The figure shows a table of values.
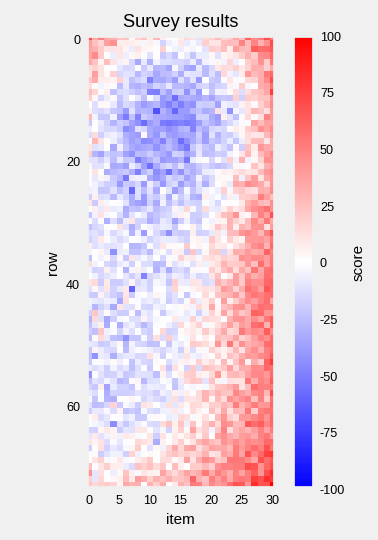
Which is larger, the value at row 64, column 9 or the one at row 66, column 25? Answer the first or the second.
the second
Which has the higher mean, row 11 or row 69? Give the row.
69
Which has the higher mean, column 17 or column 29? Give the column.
29
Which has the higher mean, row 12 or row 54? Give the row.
54
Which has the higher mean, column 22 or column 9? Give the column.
22
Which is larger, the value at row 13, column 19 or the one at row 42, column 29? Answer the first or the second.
the second
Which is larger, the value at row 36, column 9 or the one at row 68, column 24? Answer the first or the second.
the second
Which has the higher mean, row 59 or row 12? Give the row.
59
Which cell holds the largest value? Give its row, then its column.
73, 30
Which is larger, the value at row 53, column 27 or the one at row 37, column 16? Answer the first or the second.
the first
